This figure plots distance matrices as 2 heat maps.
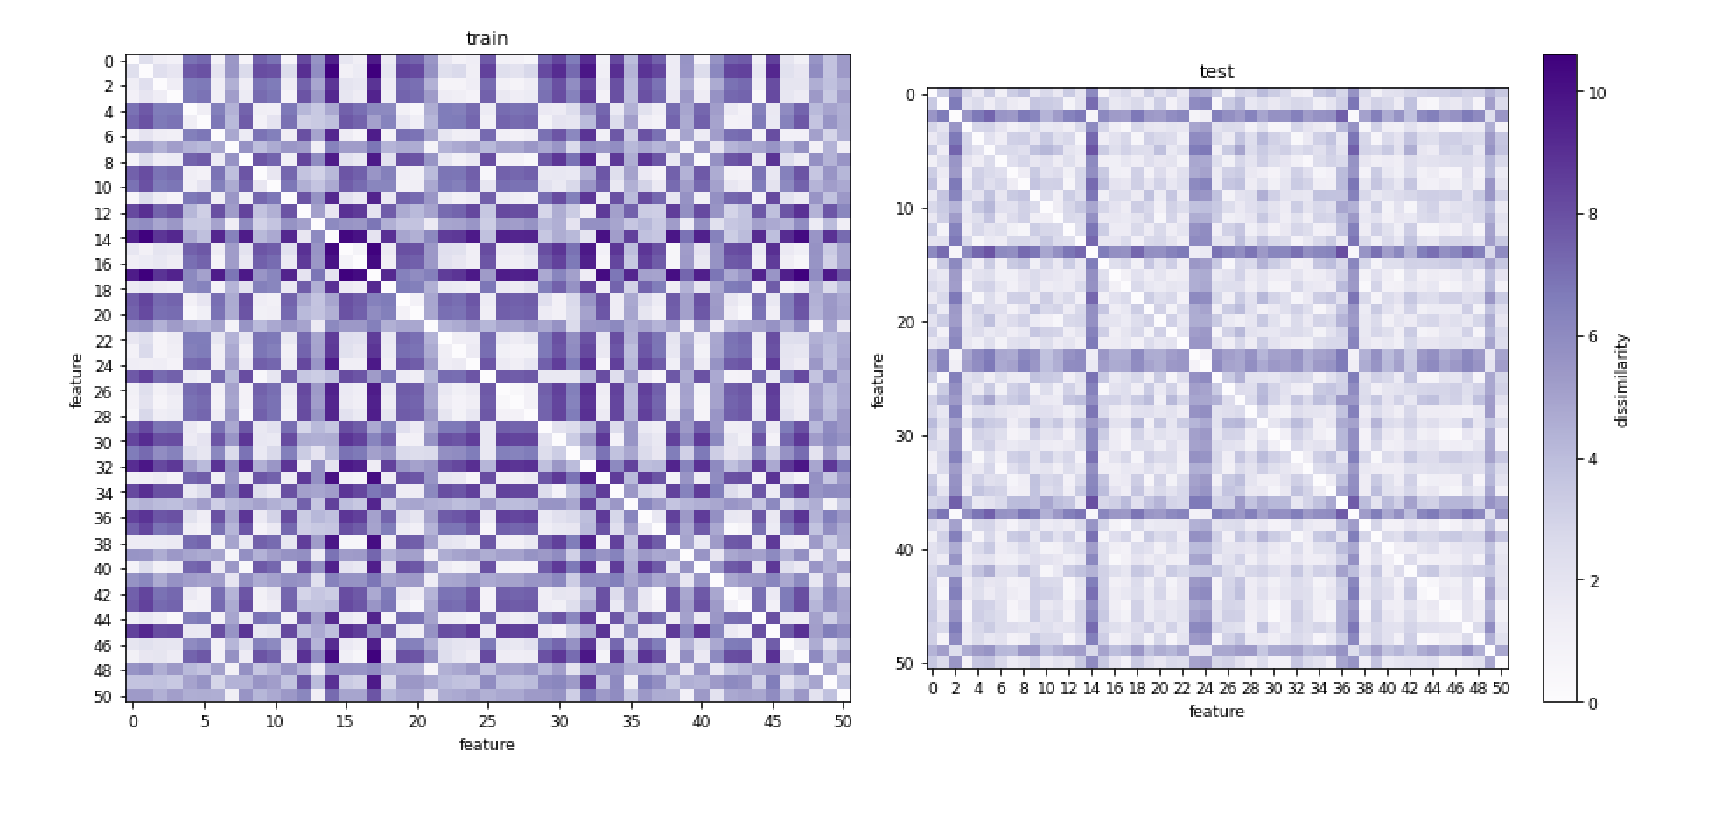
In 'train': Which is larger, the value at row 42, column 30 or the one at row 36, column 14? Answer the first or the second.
the second
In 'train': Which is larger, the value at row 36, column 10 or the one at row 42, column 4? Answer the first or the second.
the first
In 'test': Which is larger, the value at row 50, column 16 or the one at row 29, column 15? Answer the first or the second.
the second
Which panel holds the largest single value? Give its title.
train
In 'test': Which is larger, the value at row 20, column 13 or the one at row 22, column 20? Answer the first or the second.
the first
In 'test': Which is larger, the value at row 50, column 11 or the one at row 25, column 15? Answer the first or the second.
the second
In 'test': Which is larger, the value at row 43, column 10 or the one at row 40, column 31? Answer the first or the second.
the first
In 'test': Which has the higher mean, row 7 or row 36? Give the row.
36
